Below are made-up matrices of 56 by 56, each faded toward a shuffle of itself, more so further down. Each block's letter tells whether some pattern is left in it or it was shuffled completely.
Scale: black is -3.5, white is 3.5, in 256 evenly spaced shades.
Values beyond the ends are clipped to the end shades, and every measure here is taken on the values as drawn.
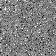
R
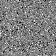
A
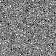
A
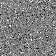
R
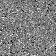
A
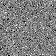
A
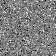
A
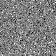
R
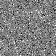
A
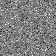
R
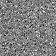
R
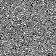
A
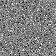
A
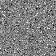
A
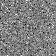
A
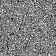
A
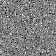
R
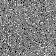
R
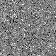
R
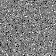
R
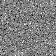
A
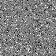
R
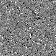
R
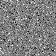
A
